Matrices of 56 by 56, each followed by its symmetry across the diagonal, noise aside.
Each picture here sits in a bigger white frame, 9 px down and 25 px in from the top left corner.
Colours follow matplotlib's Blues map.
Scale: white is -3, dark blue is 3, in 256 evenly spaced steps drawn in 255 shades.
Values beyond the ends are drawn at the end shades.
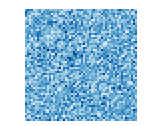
symmetric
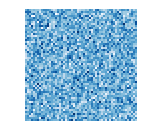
neither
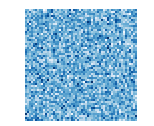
neither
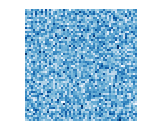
antisymmetric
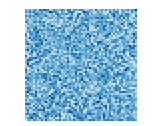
antisymmetric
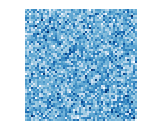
symmetric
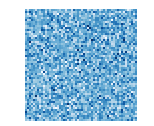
antisymmetric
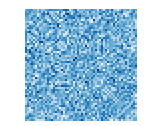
symmetric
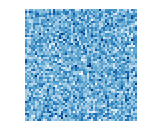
antisymmetric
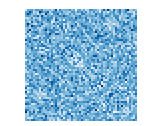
symmetric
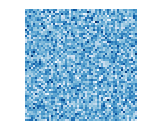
neither
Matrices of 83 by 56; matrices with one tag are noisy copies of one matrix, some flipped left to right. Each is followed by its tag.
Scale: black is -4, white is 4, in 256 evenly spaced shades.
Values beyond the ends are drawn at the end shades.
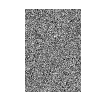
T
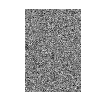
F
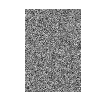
F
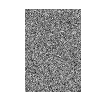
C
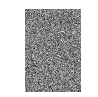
C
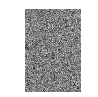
F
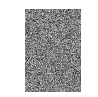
T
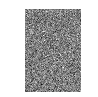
C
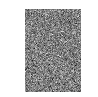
C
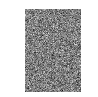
F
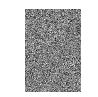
T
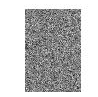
F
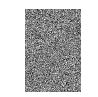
T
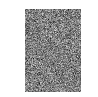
T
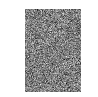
T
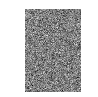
F
